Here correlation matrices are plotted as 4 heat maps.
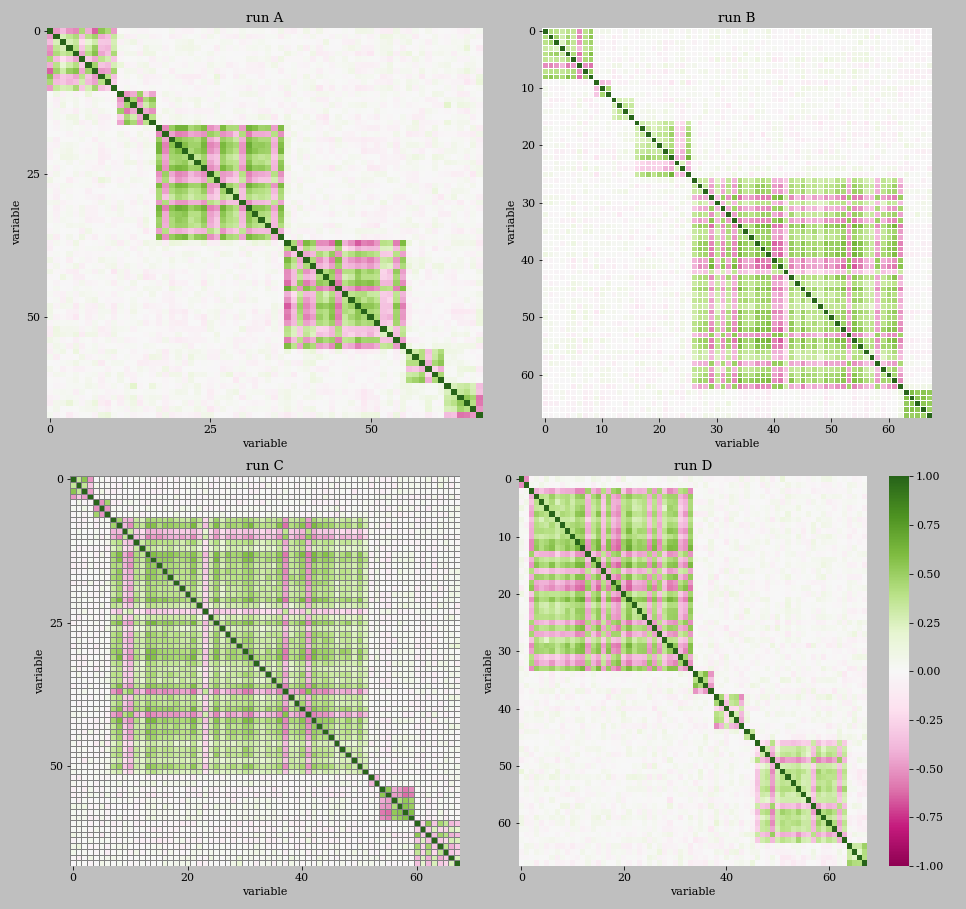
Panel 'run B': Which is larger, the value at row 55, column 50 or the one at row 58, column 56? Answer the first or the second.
the first
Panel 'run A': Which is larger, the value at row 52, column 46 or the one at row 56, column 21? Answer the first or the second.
the second
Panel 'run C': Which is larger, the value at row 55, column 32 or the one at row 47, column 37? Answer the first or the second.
the first
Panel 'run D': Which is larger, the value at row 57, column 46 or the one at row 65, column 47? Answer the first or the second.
the first
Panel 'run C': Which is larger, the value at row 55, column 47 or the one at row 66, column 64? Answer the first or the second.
the first
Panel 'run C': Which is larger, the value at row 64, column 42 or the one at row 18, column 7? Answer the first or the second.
the second
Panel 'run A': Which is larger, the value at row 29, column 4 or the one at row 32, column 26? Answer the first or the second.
the first
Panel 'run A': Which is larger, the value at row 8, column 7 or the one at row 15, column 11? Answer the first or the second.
the second
